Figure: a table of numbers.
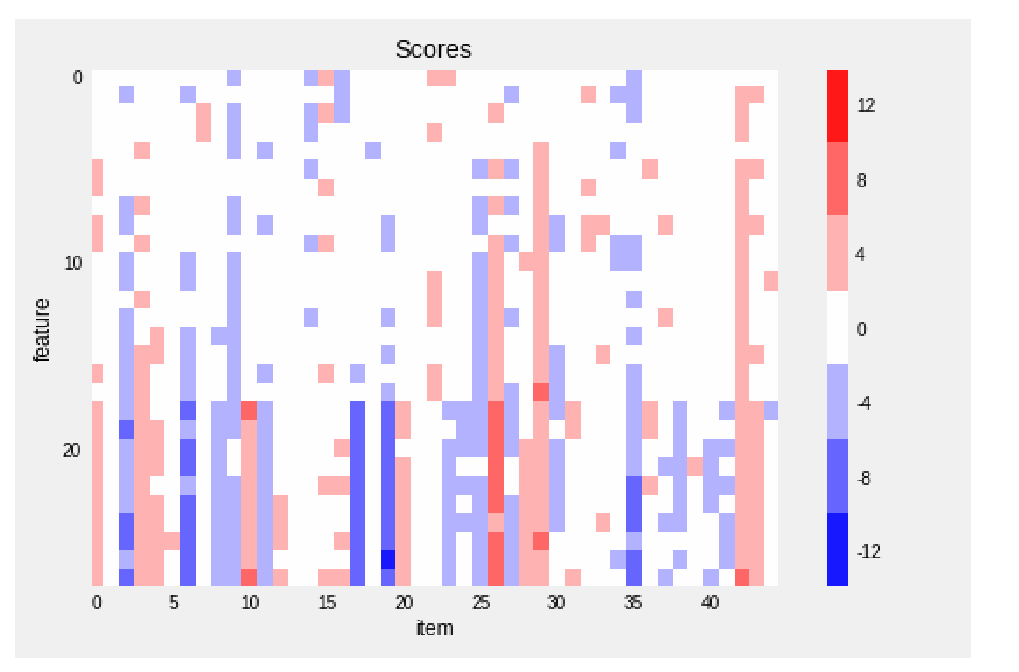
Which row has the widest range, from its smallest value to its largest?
26
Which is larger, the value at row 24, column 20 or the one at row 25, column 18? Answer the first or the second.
the first
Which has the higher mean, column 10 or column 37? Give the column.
10
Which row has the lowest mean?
24
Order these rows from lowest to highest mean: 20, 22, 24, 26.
24, 26, 20, 22
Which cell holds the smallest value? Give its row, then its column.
26, 19
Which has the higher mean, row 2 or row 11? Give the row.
11
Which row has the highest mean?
6
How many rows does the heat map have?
28
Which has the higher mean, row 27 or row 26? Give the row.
27
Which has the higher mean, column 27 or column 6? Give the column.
27
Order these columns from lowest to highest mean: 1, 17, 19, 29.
19, 17, 1, 29
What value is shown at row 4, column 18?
-4
